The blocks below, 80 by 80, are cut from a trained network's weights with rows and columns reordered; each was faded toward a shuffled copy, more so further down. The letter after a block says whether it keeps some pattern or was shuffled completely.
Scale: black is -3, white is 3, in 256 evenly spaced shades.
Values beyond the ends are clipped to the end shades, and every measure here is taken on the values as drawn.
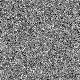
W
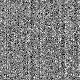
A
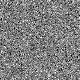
W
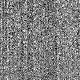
A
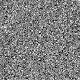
A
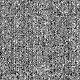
A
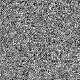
A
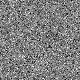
W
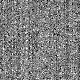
A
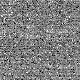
A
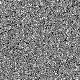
W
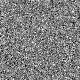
W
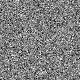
W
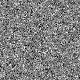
A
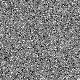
W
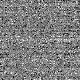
A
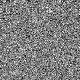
A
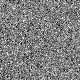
W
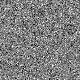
W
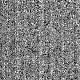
A
